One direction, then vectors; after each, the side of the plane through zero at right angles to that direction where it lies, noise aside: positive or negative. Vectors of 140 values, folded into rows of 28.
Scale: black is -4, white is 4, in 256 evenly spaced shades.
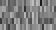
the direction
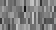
positive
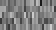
positive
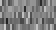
positive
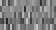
positive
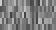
negative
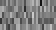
positive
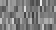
negative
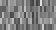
negative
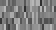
positive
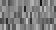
positive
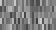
negative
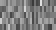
negative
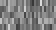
negative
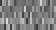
negative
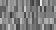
negative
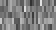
negative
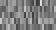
negative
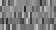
positive
